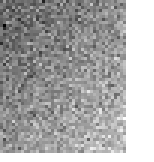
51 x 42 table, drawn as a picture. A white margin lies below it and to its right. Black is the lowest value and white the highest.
Slope: up to the bottom right. Odd rows or columns: none. Mirror symmetry: none. Ninth with the highest average: bottom right.
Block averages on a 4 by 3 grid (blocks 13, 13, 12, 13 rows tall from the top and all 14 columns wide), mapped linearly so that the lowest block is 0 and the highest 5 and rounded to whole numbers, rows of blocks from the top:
0 1 2
1 2 3
2 3 4
3 4 5
